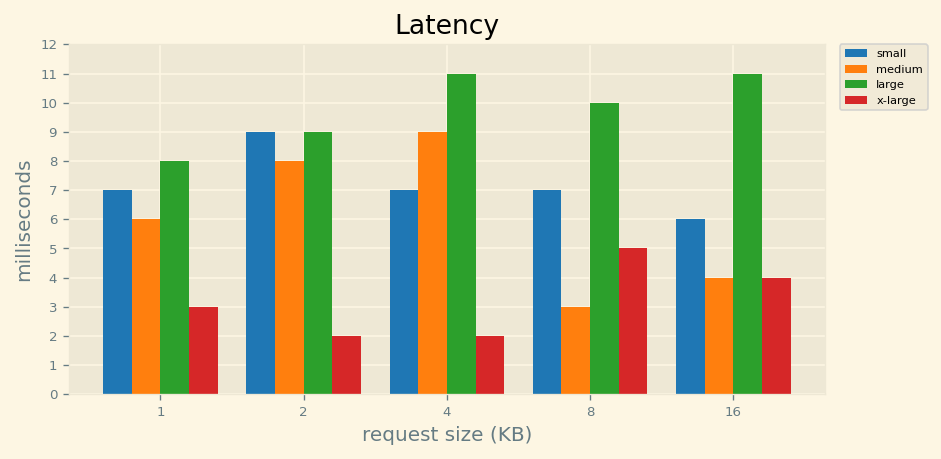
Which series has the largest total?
large
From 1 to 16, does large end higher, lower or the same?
higher
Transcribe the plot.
Title: Latency
x-axis: request size (KB), ticks 1 2 4 8 16
y-axis: milliseconds, ticks 0 1 2 3 4 5 6 7 8 9 10 11 12
Legend: small, medium, large, x-large
Values:
small: 7 9 7 7 6
medium: 6 8 9 3 4
large: 8 9 11 10 11
x-large: 3 2 2 5 4
